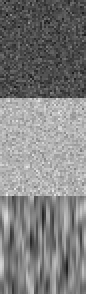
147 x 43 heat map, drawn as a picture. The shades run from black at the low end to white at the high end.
It is made of 3 by 1 panels. Panel 1,1: low, fine-grained. Panel 2,1: high, fine-grained. Panel 3,1: middling, streaked downward, strong in contrast.
